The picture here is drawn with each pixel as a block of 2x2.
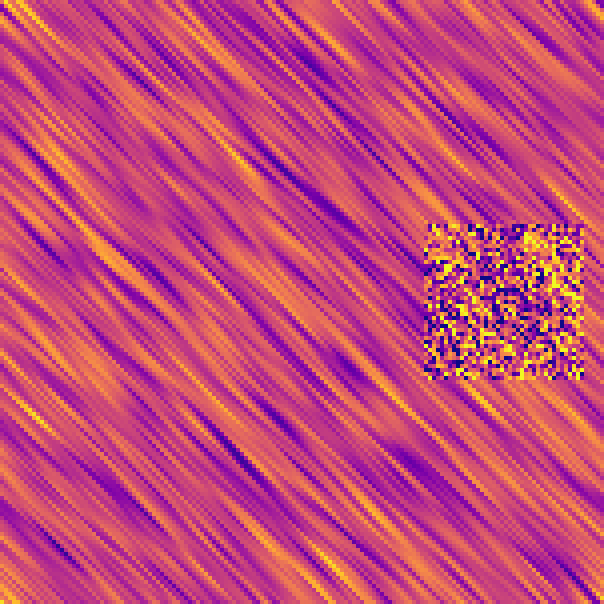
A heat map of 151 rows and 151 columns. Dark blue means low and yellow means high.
Odd patch: rougher, in the middle right. Roughest part: middle right. Grain: diagonal, down to the right. Average level on the scale: 50%. Slope: none.
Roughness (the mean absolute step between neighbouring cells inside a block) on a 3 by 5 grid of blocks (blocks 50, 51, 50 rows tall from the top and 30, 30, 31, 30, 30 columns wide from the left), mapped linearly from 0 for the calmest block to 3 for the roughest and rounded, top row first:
0 0 0 0 0
0 0 0 2 3
0 0 0 0 0
